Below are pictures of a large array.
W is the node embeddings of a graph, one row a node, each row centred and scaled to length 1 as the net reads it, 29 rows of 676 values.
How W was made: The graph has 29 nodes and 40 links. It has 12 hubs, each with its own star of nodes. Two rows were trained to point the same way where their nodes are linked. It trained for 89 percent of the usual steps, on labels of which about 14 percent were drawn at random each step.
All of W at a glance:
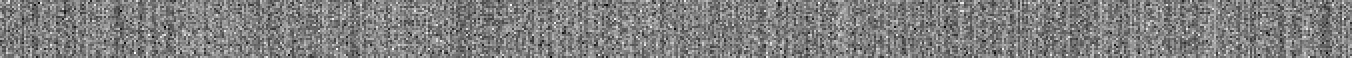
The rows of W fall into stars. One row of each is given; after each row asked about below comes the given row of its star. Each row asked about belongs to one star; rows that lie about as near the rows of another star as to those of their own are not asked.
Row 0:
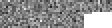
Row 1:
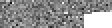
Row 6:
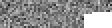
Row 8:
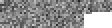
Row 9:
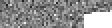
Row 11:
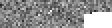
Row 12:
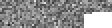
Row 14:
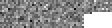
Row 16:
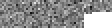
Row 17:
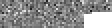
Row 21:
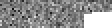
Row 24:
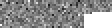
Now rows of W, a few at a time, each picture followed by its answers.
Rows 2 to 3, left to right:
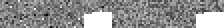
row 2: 9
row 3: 11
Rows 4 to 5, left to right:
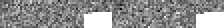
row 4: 6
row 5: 12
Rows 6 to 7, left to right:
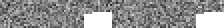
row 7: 1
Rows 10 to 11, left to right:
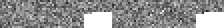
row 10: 0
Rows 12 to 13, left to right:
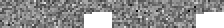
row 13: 24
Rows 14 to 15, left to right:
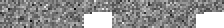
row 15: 8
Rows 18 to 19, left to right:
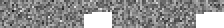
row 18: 9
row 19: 24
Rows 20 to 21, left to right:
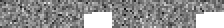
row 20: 21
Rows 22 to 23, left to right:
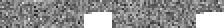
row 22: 6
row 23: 17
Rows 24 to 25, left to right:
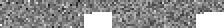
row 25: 16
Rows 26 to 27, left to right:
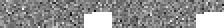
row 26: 16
